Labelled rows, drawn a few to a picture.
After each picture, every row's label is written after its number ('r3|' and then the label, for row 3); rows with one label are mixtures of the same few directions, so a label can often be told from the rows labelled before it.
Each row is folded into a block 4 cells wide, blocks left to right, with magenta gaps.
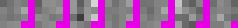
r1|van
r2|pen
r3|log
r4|log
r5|van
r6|pen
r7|log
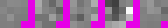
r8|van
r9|pen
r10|log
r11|van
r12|van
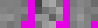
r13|log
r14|pen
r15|log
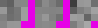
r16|van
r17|log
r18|pen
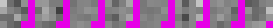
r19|pen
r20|van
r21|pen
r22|log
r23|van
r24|log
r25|van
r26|van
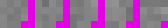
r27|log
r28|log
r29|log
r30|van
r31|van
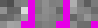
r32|van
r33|van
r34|pen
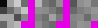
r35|pen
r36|pen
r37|pen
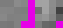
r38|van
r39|van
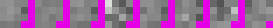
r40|van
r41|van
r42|van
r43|pen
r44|van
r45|log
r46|van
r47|pen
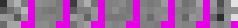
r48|pen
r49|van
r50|pen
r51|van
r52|log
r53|log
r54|log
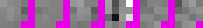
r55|van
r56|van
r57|van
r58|log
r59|pen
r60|pen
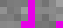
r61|van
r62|log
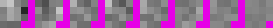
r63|van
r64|van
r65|pen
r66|pen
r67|pen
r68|van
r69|pen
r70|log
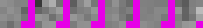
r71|van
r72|pen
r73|pen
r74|log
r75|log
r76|van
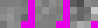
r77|log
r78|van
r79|van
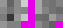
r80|log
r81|pen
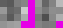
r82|van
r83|log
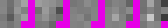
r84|log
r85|van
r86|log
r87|log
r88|log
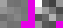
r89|pen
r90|pen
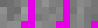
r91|van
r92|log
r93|log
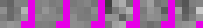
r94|van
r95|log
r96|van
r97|pen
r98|van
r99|van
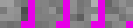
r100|van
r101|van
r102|log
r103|pen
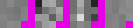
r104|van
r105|pen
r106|log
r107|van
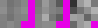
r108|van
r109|log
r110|pen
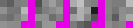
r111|van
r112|pen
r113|van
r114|log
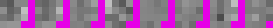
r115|van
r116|van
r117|log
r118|pen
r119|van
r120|van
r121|log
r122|log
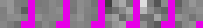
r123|van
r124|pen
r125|log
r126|pen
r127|pen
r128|pen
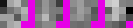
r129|pen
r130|log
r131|van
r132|van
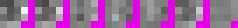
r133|van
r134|van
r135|log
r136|log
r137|van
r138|van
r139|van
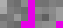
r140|pen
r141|van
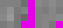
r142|log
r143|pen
